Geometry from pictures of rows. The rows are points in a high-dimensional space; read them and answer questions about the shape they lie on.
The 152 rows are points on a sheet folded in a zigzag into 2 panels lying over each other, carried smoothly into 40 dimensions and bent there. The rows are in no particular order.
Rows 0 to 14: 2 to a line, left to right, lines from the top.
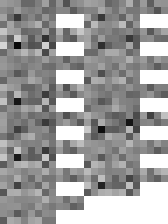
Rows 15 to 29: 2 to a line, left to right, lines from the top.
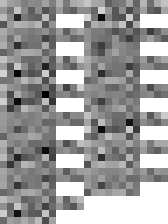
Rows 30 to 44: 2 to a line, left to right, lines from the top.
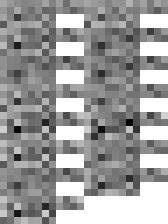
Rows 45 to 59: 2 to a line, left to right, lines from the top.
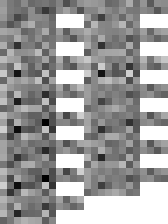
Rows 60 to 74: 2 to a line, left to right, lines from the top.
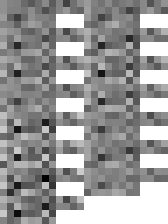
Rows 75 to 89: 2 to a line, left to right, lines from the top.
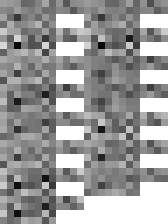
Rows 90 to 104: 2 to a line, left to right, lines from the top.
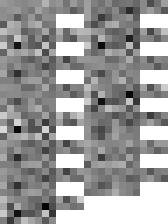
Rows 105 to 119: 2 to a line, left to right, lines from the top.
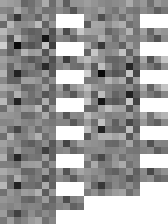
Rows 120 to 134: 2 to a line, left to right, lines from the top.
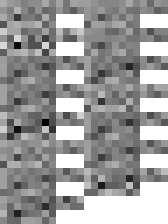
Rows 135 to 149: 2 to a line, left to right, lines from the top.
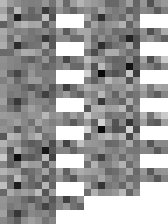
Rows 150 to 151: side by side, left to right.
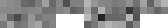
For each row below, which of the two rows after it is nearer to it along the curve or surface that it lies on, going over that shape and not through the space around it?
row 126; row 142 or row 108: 142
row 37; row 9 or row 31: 9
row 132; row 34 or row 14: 14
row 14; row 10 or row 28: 28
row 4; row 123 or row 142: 142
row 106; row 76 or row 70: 70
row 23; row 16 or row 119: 16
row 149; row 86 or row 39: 86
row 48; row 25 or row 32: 25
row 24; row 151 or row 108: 151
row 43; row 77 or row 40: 40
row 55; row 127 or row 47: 127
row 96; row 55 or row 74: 74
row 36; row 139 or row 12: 12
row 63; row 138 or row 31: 138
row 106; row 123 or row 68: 68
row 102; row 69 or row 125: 69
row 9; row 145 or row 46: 145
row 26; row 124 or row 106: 106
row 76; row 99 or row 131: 99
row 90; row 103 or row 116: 103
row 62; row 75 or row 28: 75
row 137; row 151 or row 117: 151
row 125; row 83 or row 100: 83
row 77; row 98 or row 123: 98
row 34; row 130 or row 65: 65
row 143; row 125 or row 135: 135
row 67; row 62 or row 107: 107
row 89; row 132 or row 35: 35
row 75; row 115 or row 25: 115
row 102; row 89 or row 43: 89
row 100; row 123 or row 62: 62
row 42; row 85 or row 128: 128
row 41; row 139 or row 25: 25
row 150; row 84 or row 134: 134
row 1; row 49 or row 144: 49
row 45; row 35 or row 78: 78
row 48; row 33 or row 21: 21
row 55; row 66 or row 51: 51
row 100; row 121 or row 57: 57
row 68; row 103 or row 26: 26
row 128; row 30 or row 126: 126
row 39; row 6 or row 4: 6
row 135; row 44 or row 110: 44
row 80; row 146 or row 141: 141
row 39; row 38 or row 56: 38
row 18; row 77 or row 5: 77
